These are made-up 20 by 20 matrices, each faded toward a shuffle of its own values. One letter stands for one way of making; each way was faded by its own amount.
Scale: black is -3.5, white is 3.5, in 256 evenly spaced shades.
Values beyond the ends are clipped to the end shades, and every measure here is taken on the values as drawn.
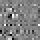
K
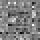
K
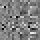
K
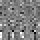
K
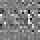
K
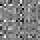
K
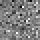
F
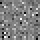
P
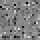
P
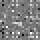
P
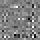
K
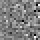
F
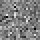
F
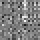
K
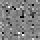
P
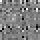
K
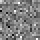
F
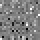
P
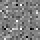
P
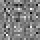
K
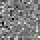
F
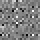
K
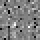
P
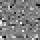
P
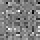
K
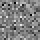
F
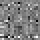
K
